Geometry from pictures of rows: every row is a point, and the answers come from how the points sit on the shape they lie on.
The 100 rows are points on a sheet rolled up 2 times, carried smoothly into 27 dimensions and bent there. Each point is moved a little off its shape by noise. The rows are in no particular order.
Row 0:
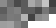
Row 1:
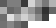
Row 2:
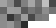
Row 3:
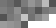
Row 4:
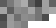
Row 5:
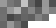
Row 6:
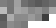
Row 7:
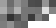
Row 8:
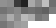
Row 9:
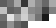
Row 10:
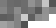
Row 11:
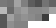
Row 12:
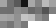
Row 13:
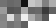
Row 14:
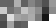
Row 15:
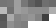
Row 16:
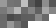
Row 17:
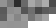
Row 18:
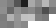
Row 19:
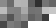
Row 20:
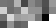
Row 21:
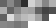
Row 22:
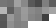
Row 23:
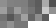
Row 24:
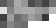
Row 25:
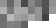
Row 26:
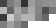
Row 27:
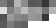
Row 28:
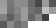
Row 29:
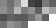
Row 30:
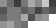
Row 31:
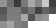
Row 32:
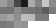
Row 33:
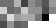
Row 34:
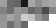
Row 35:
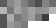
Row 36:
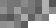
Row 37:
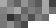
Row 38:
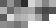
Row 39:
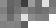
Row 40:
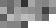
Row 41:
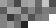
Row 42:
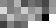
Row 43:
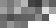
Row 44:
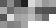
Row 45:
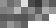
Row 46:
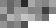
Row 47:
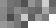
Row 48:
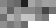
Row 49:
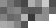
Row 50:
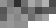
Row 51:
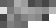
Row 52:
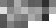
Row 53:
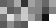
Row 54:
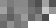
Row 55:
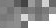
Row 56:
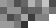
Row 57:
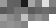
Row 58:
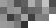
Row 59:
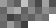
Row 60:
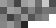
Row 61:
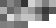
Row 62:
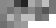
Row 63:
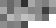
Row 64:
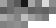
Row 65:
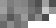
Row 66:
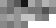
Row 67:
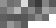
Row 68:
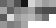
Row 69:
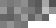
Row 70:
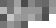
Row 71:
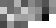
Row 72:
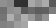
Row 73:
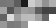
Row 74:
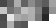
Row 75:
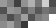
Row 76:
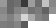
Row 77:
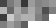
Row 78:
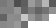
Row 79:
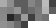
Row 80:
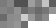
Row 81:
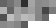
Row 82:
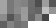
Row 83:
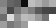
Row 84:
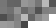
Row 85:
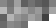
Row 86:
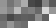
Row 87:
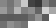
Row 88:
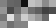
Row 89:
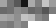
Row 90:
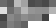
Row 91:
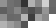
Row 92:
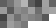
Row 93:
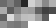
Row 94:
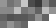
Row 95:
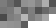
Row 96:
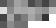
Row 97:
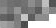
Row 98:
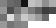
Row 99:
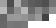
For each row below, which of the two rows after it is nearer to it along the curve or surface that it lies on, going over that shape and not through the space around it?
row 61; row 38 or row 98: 38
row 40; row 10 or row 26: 26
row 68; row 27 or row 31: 27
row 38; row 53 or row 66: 53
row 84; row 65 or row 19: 65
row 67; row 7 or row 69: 7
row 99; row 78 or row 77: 77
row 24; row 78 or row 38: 38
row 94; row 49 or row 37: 37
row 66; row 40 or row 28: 40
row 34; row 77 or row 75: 77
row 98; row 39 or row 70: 70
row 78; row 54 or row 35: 54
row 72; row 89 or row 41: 89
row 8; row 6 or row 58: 58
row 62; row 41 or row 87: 41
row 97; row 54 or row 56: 54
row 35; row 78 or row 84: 84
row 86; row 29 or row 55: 29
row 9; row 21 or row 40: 21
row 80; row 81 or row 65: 65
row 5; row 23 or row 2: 2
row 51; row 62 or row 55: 62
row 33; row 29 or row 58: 29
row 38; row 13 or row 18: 13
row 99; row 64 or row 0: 64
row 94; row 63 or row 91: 91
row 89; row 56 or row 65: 56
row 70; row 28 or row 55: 28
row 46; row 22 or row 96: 22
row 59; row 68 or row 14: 14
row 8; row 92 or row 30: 30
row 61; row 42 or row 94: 42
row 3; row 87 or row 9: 87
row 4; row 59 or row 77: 77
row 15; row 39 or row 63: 63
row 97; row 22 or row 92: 92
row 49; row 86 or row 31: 31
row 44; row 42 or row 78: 42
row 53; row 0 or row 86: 86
